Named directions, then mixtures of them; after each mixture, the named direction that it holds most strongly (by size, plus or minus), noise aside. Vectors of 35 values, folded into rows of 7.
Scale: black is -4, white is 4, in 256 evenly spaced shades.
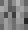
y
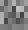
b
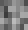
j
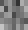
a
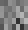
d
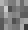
j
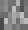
b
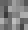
j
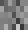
d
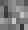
j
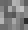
j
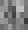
y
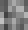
j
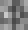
j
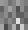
d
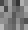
a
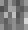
y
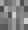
a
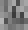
b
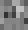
y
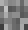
j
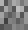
b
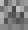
b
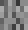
d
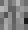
y
